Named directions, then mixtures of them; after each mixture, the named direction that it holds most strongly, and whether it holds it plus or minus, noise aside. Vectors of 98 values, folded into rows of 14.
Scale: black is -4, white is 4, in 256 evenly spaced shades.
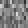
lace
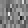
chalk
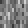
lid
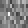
chalk, plus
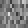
chalk, plus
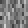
lid, plus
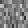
lace, plus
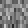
lid, plus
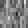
lid, plus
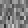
lace, minus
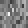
lid, plus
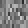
chalk, minus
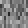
lace, minus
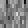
lid, minus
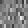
chalk, minus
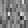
chalk, plus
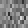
chalk, minus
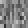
lid, minus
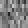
lid, minus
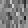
lace, plus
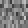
lace, minus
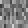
lace, minus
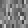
chalk, minus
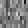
chalk, plus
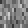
lid, plus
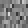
chalk, plus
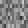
chalk, plus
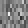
chalk, plus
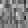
lace, plus
